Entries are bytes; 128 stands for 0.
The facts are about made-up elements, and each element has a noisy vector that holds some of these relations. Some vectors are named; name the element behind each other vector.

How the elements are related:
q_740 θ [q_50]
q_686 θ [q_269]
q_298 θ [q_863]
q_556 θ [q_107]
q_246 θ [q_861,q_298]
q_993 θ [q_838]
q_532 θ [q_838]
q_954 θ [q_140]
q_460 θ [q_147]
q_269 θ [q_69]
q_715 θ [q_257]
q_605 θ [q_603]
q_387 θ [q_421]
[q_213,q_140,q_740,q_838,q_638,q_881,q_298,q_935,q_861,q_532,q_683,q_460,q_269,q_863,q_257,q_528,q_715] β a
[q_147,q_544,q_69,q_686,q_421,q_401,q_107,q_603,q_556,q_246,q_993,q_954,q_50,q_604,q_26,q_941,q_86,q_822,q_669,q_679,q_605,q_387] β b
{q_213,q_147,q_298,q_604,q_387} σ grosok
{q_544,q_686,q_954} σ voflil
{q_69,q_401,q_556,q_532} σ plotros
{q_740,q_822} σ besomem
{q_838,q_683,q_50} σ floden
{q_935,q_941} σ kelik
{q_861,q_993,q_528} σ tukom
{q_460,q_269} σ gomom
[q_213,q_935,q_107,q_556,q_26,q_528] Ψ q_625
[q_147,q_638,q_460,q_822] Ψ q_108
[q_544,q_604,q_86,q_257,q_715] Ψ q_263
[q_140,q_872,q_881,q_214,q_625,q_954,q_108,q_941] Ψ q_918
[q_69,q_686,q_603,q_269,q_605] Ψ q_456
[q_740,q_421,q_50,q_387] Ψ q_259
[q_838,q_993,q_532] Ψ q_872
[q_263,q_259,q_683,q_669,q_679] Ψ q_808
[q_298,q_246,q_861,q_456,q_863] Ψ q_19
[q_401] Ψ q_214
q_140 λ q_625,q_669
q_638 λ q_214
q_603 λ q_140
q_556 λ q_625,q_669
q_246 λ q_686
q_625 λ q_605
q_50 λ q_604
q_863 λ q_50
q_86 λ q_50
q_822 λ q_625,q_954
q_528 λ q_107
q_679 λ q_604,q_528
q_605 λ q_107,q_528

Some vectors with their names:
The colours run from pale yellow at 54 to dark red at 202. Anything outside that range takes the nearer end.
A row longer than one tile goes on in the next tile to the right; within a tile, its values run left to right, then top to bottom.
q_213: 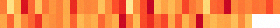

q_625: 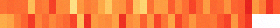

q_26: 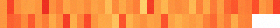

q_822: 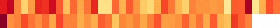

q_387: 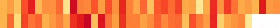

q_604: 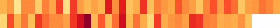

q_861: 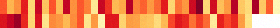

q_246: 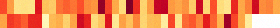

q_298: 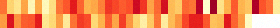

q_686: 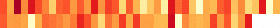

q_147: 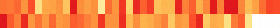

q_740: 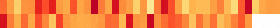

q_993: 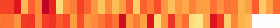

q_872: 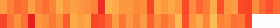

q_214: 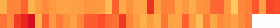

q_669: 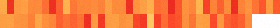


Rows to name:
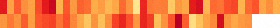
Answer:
q_528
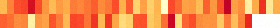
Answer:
q_544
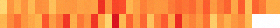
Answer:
q_257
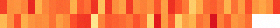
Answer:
q_605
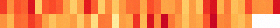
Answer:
q_556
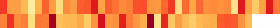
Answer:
q_460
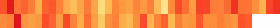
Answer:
q_107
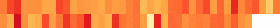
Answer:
q_603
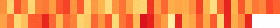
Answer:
q_935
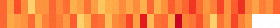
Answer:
q_140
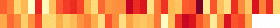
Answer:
q_863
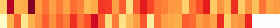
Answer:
q_50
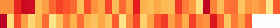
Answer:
q_69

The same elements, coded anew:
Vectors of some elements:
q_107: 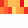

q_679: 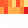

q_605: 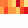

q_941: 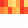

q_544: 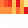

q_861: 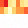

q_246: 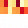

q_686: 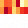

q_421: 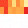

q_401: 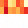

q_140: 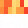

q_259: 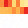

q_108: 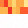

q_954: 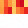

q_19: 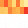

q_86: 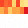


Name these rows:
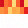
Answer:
q_604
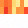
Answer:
q_838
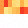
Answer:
q_935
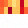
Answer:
q_993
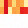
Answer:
q_532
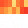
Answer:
q_387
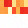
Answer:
q_740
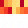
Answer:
q_147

